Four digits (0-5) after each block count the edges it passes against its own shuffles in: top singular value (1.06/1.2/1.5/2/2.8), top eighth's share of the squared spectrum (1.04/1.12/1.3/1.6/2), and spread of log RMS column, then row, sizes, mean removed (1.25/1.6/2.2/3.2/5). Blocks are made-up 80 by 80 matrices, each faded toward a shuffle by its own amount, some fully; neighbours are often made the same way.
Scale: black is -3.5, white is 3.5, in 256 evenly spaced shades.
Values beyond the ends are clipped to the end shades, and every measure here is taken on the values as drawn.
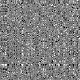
4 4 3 2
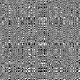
5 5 3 3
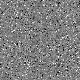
2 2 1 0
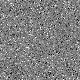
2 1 0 0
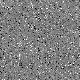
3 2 1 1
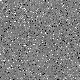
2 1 0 0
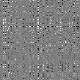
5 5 3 3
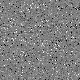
3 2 0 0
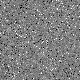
0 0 0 0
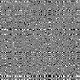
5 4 2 3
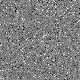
2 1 0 0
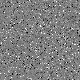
1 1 0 0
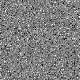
3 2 1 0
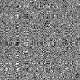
4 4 2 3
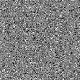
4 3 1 1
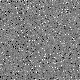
0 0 0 0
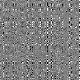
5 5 4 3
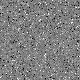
2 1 0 0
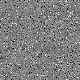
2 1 1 0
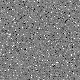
0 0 0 0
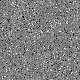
0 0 0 0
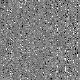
2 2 3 0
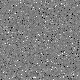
0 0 0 0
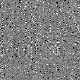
4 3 2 1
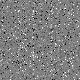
3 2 1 0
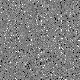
3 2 1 0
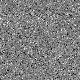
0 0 0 1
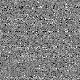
3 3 1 2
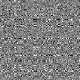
4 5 2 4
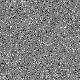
2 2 0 1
